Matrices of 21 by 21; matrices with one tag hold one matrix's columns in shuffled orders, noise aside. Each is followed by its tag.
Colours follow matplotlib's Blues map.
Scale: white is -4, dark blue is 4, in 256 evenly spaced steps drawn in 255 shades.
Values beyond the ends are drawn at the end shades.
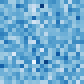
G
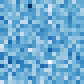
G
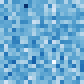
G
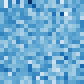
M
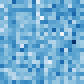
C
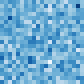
G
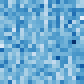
C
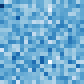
G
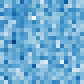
C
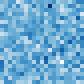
G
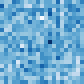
C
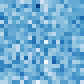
G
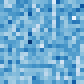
C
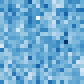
C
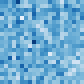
C
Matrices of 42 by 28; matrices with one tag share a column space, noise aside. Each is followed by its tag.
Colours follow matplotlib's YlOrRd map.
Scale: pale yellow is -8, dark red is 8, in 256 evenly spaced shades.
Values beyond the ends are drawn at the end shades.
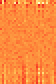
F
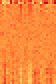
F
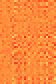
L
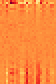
F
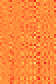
L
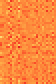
L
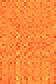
L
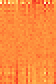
F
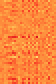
L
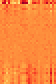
F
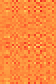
L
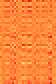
L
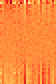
F
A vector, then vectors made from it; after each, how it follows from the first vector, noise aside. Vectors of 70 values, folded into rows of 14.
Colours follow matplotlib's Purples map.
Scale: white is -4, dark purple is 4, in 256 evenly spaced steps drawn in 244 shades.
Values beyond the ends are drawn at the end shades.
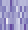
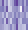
reversed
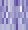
reversed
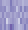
shrunk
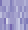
shrunk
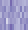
shrunk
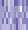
reversed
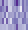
reversed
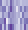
copied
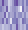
reversed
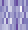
reversed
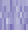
shrunk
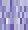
copied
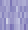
shrunk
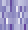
copied
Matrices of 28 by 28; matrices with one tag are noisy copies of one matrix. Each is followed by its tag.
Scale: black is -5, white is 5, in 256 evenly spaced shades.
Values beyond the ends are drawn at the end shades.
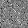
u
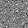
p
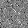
u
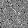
u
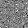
p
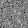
u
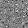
p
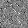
u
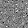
p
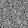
u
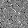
u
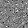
p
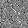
u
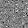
p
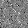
u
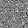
p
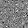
p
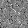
u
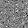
p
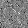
u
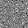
p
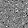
p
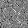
u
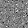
p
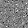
p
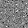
p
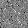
u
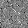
u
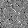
u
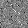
u
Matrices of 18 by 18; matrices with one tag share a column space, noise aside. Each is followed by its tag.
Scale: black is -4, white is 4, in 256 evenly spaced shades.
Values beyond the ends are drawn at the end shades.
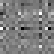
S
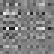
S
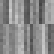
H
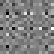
S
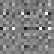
S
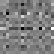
S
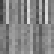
H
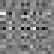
S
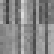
H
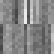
H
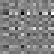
S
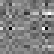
S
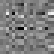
S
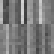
H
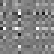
S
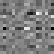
S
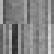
H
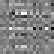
S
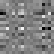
S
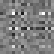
S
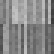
H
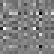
S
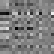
S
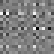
S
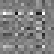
S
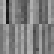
H
